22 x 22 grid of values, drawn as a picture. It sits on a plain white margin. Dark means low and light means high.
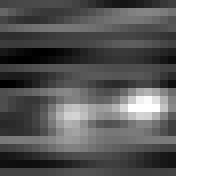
Grain: streaks across. Roughest part: middle right. Ninth with the highest average: middle right. Average level on the scale: 30%. Histogram: skewed, a long tail of high values. Bumps: two.
